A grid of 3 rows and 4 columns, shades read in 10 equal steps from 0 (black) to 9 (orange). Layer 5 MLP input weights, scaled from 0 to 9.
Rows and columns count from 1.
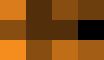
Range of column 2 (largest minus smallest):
2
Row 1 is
8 3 5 4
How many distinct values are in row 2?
3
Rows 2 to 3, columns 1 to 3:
5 3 3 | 9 5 7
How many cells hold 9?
1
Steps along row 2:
down same down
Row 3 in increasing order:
5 6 7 9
